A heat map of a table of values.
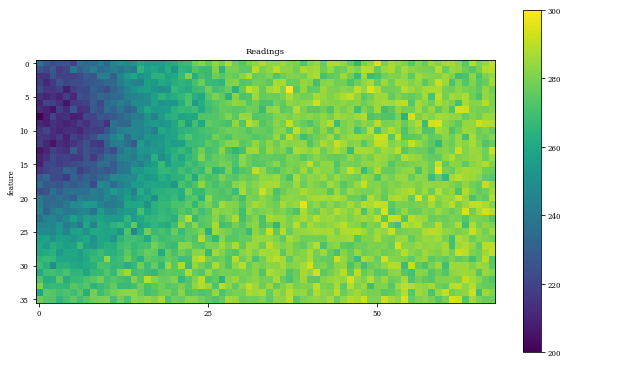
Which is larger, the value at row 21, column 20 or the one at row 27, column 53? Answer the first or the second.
the second
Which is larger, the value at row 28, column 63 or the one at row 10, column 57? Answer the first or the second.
the first
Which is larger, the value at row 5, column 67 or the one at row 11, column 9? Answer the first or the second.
the first
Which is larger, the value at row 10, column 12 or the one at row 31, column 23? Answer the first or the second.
the second
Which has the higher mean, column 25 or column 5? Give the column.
25
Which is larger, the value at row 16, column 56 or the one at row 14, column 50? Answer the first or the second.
the second
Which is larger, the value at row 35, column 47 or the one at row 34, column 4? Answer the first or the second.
the first
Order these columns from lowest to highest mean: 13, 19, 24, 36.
13, 19, 24, 36
